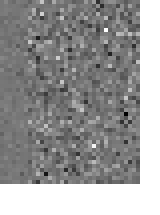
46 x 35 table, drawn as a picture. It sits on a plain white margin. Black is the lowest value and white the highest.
Seam: vertical, 20% of the way across, the left part calmer. Histogram: heavy tails on both sides. Mirror symmetry: none. Stripes: none. Grain: fine. Slope: none.
